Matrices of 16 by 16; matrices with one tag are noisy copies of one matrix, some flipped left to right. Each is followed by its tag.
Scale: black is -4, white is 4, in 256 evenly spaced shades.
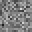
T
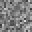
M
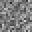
M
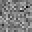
T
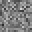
T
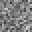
M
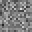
T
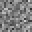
M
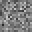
T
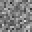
M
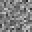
M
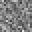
M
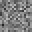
T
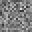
T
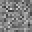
T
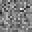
T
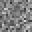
M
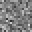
M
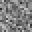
M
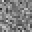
M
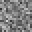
M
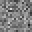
T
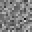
M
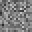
T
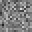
T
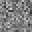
T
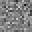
T
